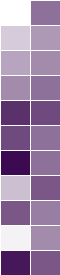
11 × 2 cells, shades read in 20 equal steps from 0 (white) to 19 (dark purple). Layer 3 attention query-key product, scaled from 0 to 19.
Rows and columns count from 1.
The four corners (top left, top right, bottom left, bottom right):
0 11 18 13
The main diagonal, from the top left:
0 8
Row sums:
11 12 16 20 30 25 30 18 23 10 31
